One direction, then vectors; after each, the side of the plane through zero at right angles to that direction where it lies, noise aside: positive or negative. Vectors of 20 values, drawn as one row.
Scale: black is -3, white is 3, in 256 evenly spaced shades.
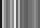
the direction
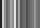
positive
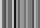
negative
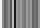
negative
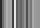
positive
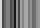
negative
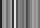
positive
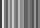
positive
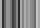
negative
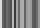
negative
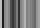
negative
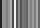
positive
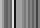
negative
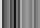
negative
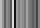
negative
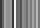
positive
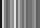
positive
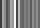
positive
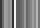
positive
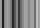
negative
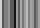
negative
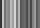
positive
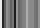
negative
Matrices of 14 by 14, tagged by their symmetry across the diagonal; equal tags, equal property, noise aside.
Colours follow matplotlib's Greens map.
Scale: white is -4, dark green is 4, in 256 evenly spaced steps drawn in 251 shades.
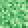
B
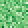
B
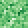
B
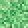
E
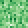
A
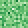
B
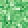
E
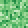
B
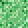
E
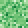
E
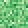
A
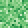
B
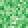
A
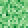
A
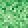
A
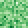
A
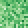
B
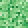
A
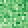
B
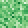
A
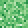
A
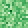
A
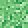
B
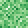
E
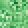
B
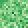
E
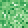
E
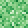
E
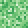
E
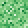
E
